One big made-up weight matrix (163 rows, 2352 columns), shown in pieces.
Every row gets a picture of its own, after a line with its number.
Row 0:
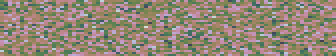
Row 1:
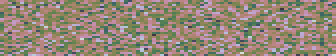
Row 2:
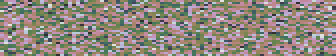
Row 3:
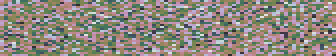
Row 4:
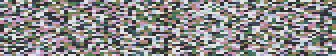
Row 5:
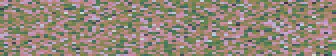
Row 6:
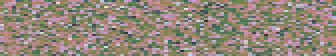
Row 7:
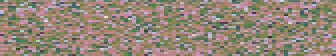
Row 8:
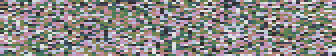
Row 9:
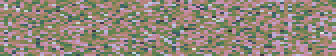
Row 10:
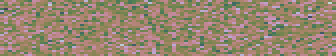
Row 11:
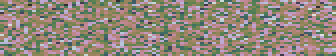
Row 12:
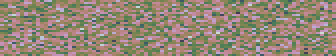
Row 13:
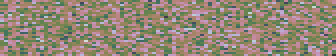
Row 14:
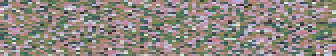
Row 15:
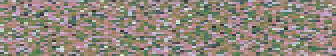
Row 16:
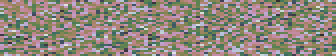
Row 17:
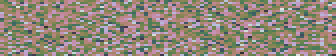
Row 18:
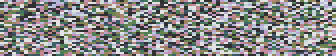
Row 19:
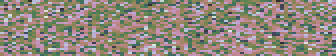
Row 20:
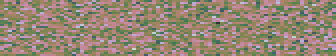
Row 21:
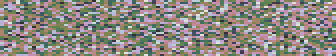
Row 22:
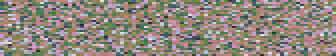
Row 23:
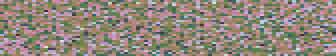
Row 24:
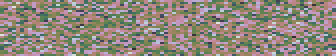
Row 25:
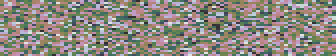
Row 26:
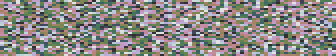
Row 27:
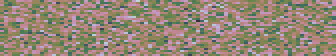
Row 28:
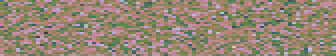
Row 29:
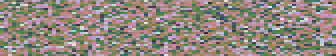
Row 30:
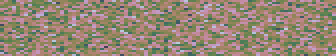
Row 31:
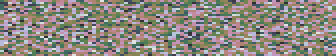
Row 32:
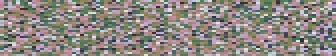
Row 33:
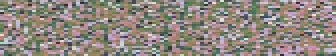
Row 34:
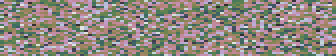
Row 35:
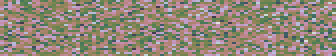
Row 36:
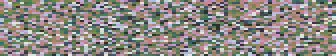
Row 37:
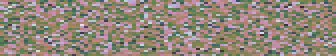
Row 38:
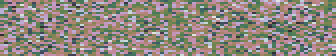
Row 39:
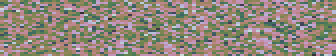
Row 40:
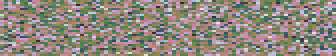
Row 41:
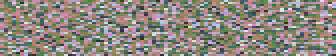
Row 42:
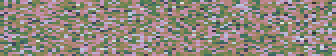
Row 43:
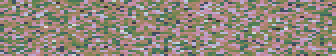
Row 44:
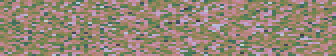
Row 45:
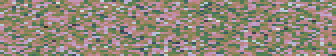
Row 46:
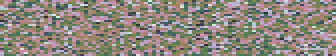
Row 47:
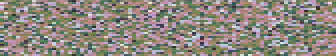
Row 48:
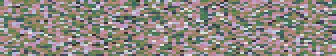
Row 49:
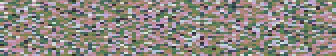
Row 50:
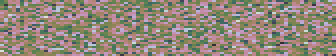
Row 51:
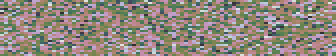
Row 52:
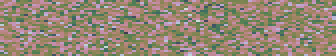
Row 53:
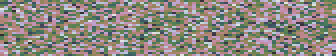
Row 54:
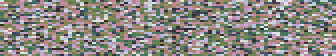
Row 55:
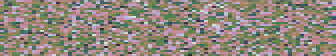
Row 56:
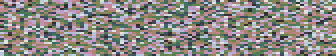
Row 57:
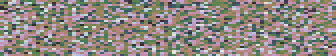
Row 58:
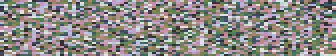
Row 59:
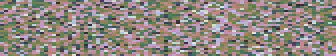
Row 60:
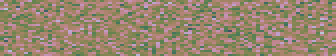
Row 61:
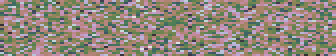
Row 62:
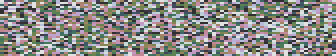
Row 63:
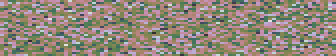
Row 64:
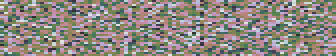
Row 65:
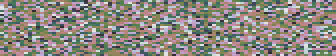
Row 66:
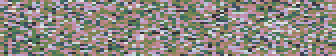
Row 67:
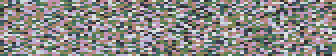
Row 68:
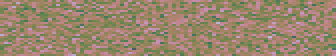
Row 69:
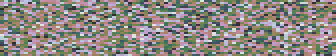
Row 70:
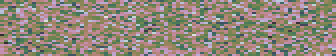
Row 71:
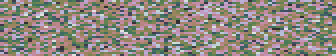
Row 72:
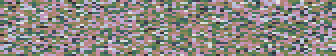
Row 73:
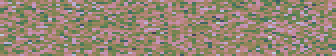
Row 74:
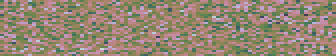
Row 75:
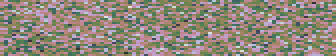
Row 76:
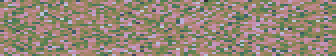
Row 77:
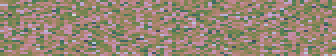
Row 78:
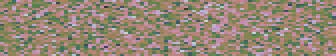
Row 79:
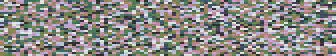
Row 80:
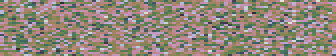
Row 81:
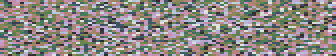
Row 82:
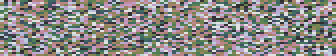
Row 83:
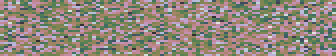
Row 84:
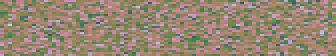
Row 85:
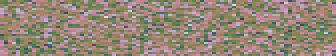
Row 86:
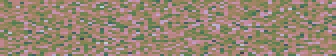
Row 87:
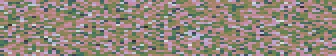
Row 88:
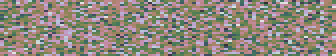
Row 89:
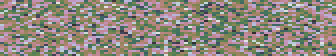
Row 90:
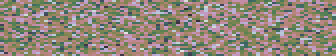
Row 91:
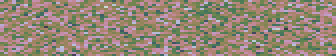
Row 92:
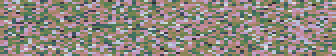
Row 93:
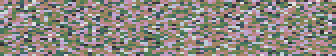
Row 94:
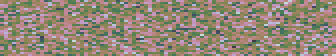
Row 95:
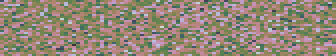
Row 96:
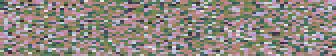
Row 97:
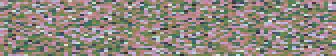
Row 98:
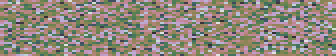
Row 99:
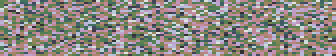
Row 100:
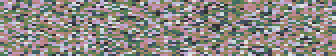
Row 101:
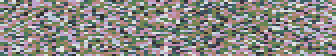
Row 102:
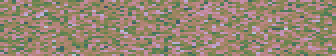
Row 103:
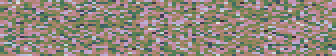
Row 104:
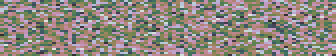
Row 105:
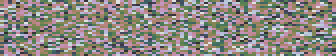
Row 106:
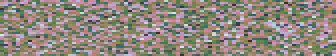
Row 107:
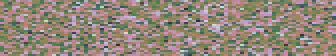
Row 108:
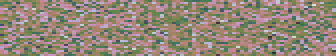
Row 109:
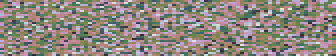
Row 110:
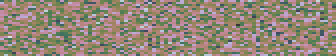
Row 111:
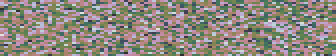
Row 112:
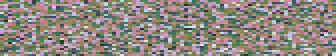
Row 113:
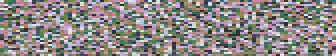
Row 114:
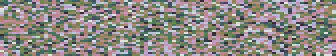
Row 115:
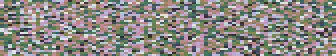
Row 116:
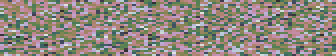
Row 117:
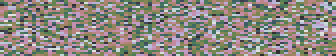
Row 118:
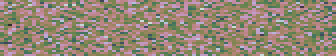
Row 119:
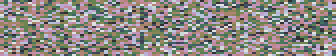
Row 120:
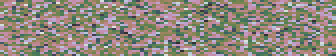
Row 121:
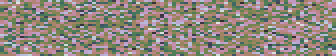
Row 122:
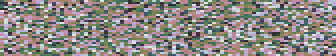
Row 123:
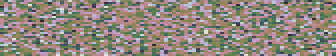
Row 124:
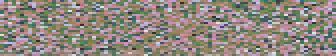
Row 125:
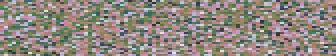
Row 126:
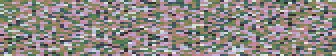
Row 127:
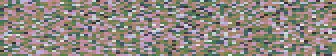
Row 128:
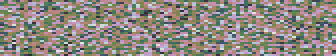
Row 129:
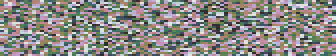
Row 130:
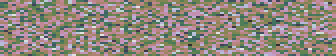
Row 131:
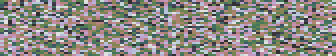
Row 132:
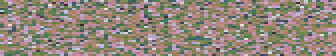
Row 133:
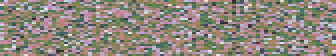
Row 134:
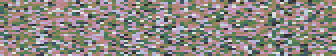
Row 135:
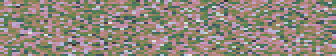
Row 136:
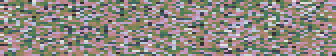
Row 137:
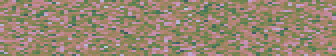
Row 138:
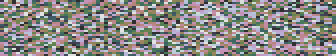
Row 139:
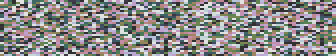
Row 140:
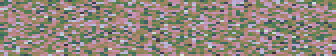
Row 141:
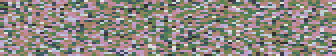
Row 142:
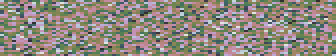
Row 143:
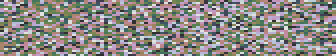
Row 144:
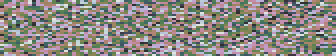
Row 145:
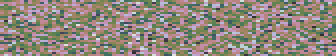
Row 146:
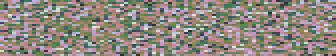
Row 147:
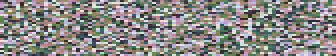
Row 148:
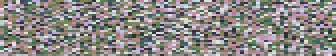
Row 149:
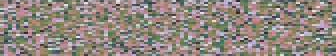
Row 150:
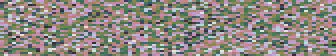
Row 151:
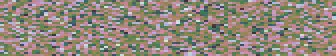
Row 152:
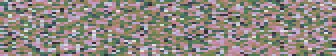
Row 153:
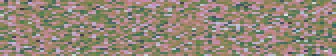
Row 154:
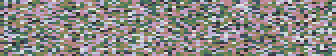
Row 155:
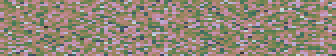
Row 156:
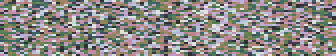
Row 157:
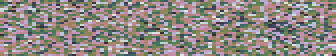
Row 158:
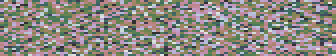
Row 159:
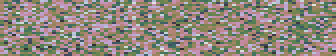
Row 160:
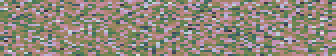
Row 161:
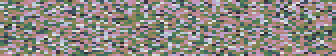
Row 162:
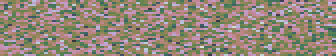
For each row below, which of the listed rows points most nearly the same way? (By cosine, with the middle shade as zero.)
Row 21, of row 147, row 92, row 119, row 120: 92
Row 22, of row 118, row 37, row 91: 91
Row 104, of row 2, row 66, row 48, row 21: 21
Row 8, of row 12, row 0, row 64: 0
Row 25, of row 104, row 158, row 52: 52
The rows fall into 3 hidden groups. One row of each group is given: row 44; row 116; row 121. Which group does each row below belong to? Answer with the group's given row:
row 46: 116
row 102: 44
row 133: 121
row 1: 44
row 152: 116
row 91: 44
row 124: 121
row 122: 116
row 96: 116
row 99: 121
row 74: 121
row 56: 116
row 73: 121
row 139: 44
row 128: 121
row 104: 121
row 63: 121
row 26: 121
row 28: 116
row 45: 44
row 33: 116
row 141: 116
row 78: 44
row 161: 116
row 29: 44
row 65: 116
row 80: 121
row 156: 44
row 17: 44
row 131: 116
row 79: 44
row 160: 116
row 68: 121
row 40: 121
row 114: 121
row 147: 44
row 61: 44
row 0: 116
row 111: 121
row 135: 44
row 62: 121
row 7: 121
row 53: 121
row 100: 44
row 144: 116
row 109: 44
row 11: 116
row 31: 116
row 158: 44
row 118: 116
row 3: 121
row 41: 44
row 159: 121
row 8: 116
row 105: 116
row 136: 116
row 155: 44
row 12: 116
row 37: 116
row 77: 116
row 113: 116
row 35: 121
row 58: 116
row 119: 121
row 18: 116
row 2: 116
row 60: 116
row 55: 44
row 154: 121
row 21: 121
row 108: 121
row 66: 121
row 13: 116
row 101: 44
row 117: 116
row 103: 121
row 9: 116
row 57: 116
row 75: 121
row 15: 44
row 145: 116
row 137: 44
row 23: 116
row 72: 121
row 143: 44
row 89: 44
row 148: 121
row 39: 121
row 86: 44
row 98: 121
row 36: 44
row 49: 116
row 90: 44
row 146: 116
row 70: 121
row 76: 44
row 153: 121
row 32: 121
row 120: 44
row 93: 116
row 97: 121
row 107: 44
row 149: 116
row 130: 116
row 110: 116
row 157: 121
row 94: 116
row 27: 44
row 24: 121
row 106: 121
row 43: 44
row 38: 121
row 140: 121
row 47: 116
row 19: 116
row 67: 121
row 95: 44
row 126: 116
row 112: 116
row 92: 121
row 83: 121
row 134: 116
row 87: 116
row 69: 121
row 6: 44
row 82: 121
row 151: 44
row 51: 116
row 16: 116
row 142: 121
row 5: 121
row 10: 116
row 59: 44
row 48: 44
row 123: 116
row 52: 44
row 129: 44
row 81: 44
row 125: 116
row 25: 44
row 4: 44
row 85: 121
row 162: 116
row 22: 116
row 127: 121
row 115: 116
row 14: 121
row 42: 121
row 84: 116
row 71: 44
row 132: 116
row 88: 116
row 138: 44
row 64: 116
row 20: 121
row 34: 44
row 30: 44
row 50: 116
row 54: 116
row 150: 116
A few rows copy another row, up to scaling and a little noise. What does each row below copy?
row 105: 149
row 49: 47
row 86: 81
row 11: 33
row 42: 154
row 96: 122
